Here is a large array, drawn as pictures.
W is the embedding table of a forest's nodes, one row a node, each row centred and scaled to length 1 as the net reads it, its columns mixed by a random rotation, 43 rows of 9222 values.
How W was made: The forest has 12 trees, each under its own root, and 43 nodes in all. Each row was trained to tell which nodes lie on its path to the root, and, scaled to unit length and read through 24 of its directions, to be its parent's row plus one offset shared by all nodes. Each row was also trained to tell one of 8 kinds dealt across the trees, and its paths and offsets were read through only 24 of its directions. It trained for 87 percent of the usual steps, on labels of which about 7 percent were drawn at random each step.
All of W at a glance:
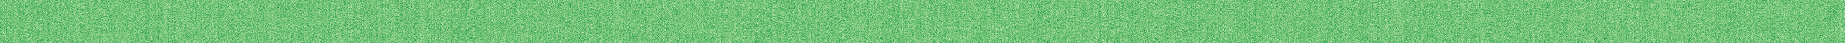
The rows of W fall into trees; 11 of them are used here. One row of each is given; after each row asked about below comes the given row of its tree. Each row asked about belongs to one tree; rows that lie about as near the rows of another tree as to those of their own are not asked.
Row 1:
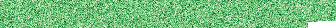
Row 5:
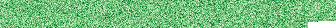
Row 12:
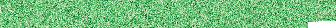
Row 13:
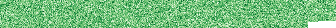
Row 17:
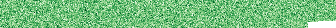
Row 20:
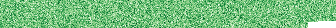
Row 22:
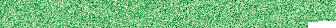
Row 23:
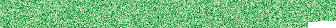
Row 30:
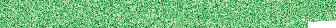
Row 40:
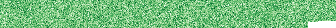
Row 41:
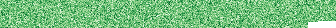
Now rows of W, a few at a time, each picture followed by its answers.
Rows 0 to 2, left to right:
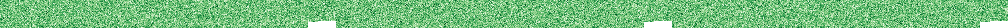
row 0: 30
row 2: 22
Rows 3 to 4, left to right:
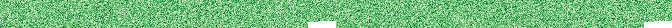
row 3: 20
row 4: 23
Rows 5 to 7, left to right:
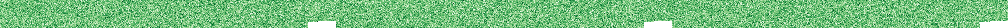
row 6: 20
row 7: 17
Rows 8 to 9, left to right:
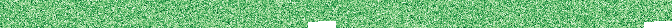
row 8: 30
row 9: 41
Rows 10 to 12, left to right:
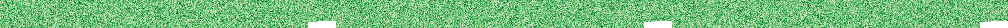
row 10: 13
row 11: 40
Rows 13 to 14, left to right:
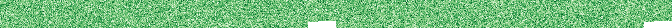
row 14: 40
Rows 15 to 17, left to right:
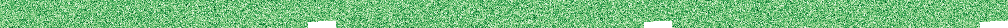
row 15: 17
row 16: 30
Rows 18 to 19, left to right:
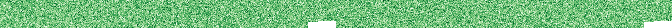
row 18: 12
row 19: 1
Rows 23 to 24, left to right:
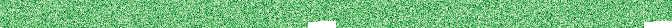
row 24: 1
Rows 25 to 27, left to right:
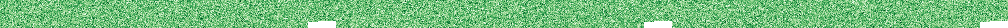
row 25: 22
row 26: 12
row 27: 23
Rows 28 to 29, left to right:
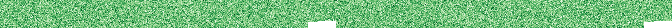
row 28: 1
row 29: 13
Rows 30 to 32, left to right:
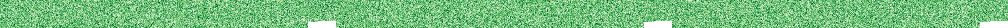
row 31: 17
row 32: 20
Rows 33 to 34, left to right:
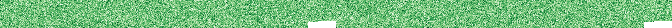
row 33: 13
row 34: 12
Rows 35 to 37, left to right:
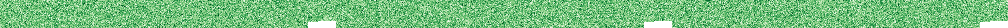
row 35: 5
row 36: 13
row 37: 5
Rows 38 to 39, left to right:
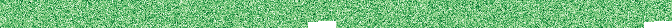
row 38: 12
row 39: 23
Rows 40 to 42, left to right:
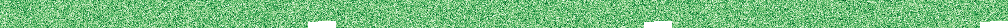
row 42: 40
